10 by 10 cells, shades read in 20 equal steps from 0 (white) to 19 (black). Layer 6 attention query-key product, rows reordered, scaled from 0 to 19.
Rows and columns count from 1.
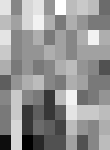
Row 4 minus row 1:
2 0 5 6 -2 7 4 3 2 -4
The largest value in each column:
18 10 19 16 15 14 9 13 10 13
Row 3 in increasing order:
1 2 6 6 6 7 8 9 9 10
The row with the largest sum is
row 10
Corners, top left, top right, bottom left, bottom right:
2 11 18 5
